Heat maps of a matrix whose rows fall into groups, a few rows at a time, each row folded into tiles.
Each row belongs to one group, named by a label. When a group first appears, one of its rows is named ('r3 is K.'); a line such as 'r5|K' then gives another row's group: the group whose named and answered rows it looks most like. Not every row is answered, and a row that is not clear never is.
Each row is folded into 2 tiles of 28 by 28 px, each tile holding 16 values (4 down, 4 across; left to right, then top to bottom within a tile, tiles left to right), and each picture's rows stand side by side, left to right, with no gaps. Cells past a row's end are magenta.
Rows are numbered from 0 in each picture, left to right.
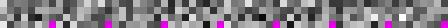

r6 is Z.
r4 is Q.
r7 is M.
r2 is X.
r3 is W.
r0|Q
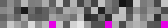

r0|W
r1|Q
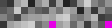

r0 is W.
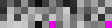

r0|Z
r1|X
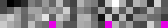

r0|M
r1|X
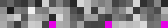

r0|M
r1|X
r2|W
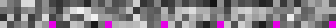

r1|Z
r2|W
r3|Z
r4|Z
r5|M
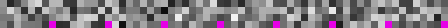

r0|X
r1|X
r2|Q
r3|M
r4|M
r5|M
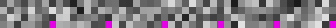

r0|M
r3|Q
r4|Q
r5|M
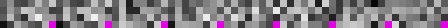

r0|Z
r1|Z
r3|Z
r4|M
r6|Z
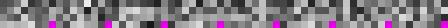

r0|W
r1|Q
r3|W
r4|X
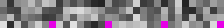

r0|Q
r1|Z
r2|W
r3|W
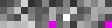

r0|W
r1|M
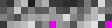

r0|W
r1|M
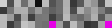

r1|Z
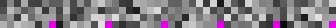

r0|W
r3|Q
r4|X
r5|Z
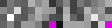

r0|M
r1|Z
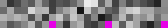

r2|Z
